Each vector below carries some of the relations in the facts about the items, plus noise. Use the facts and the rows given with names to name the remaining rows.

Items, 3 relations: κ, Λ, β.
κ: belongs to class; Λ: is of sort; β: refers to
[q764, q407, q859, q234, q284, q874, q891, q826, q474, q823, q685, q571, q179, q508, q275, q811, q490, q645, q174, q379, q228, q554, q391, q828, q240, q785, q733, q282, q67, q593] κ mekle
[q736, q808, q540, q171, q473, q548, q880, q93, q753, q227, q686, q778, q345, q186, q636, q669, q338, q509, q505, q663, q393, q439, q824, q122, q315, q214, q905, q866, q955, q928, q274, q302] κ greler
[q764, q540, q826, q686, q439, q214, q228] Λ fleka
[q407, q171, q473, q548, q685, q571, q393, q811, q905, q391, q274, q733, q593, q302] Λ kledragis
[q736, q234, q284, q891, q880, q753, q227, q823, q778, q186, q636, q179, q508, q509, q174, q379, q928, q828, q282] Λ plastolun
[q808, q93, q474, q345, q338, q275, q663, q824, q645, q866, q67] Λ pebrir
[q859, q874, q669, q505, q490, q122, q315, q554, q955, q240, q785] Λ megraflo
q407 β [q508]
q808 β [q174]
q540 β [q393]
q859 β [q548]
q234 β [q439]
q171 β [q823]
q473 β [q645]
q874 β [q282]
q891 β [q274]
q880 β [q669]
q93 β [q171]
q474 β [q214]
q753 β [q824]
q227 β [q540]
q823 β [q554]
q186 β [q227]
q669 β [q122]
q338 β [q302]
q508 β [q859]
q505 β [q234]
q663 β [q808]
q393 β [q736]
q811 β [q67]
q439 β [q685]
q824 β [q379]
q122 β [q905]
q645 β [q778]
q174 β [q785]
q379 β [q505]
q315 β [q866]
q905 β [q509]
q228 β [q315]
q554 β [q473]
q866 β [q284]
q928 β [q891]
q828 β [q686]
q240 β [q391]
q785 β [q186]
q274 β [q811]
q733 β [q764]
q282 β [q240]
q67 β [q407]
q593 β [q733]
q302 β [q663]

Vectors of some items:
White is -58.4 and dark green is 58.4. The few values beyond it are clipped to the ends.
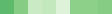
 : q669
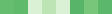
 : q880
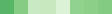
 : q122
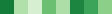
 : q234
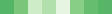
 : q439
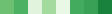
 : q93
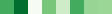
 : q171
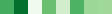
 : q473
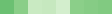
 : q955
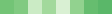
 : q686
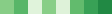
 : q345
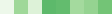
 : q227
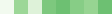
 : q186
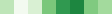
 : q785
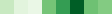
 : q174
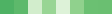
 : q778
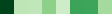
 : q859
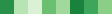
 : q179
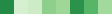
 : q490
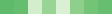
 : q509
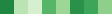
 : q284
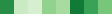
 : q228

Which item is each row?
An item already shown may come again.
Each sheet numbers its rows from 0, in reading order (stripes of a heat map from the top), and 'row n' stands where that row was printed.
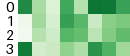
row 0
q645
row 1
q736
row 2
q540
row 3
q554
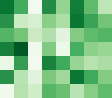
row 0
q685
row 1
q228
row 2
q439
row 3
q274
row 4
q393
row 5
q828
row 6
q540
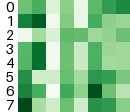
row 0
q824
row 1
q274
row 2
q227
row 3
q905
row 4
q905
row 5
q764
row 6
q593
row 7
q508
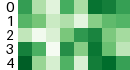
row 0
q275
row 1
q439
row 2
q785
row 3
q391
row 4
q67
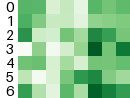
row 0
q753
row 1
q505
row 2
q826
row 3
q338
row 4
q636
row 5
q785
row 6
q474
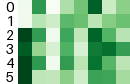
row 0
q302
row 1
q540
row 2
q811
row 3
q67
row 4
q407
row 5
q859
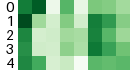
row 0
q548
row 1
q891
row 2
q874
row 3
q228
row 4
q928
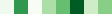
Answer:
q302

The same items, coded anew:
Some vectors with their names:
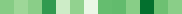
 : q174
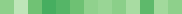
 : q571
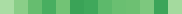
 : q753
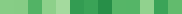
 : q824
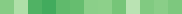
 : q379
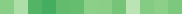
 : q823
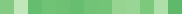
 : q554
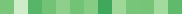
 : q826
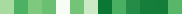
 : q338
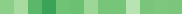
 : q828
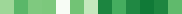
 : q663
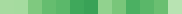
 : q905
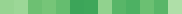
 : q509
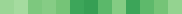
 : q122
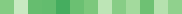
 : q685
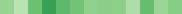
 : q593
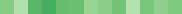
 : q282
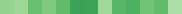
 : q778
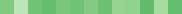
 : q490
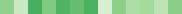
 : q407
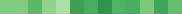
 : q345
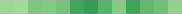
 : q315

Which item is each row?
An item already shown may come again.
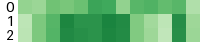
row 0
q509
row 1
q928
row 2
q928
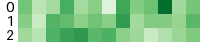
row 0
q785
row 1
q228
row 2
q811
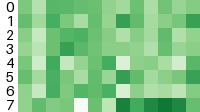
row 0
q284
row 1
q275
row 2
q391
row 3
q593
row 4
q859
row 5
q275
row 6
q407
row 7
q808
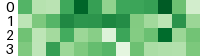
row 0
q736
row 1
q928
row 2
q785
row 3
q508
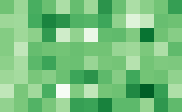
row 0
q474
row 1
q891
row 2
q174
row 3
q554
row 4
q828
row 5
q505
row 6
q302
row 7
q93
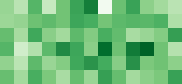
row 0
q548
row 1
q636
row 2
q645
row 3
q540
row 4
q439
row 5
q275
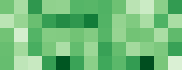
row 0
q67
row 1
q274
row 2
q764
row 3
q275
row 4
q393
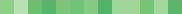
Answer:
q874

